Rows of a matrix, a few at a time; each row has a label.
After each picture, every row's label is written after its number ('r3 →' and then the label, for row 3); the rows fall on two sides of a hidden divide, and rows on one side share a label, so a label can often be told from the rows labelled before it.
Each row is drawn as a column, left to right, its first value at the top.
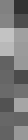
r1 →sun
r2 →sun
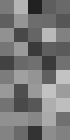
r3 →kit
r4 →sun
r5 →kit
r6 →kit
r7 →kit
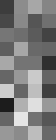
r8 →kit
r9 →sun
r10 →kit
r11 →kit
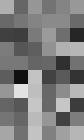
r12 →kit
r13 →kit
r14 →kit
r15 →sun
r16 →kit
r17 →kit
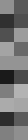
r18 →kit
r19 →kit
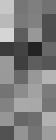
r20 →sun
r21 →kit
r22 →kit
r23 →kit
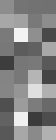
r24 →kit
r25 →sun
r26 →kit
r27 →kit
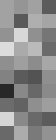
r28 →sun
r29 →sun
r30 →sun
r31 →kit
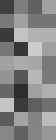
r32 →kit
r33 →sun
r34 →sun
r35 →sun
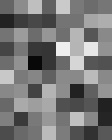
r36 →kit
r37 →kit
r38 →kit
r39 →kit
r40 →sun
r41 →sun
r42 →sun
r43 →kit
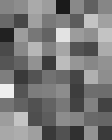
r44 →kit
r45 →sun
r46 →sun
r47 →kit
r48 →sun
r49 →sun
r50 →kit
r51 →sun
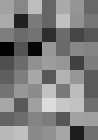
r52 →kit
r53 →kit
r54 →kit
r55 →kit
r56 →kit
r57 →kit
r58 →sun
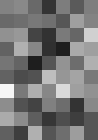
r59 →kit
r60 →sun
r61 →kit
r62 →kit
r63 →kit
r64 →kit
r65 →sun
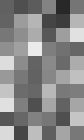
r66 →kit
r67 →sun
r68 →sun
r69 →kit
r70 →kit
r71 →sun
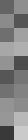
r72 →sun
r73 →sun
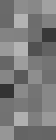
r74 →sun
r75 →sun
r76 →kit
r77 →kit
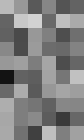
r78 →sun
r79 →kit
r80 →sun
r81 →kit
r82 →kit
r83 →kit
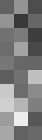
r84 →kit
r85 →sun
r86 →kit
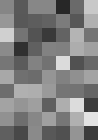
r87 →sun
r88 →kit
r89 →kit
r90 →kit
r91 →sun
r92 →sun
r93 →sun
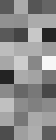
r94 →sun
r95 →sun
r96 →sun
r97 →sun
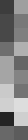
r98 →kit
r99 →sun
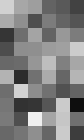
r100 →kit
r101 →kit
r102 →sun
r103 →sun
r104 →sun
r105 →sun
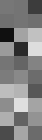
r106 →kit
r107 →kit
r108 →sun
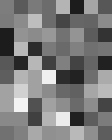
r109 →kit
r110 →kit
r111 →kit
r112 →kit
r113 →sun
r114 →kit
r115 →kit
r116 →kit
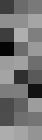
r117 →kit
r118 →sun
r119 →sun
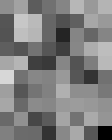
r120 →kit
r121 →sun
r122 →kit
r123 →kit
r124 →kit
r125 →kit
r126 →sun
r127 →sun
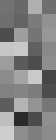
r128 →sun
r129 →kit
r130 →kit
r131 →sun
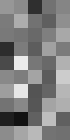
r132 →kit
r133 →kit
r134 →kit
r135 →sun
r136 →kit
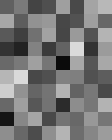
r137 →kit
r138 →kit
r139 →sun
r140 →kit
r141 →kit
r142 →sun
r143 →kit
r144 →sun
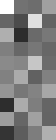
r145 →sun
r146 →kit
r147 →sun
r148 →kit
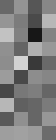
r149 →sun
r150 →sun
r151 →kit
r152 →sun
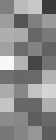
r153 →sun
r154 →sun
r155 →kit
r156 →kit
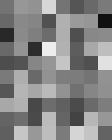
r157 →kit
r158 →kit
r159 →kit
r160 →sun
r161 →sun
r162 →kit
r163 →sun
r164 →sun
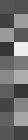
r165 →kit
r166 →sun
